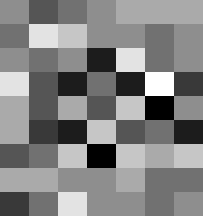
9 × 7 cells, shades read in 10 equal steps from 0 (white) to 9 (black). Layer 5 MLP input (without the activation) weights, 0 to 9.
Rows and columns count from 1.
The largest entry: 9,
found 2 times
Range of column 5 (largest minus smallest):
7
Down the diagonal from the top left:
4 1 4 5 2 5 2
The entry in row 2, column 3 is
2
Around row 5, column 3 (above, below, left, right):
8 8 6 6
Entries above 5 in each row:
1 0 1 4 3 4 2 0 1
